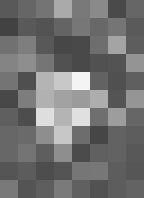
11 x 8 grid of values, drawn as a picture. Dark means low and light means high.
In the centre lies a patch that is higher than the rest. The centre is the ninth with the highest average. There are no regular stripes. The bottom right is the smoothest part.
